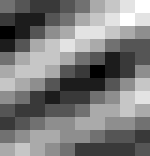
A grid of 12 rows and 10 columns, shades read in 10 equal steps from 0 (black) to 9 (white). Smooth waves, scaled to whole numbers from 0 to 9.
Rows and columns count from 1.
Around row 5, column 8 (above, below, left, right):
4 1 3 2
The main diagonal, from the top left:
4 1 3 7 6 2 1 5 7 4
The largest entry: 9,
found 2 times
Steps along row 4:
up up up up down down down down same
